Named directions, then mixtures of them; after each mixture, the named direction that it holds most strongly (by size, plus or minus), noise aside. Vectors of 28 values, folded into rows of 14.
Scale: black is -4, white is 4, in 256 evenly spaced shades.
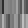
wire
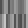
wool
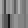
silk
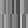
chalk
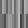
chalk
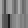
silk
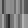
wire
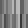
chalk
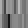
silk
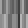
chalk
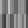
wool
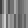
wool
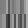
wool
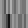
silk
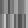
wool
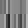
wool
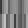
wool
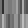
wire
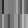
wire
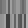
wool
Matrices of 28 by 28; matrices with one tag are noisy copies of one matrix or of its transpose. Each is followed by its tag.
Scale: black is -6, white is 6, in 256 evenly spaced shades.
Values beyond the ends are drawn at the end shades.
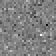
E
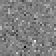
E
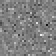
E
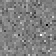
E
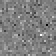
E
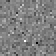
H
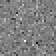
H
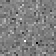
H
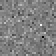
H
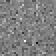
H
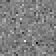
H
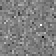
H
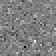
E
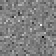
H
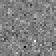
E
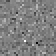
H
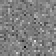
E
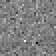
H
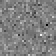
E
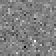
E
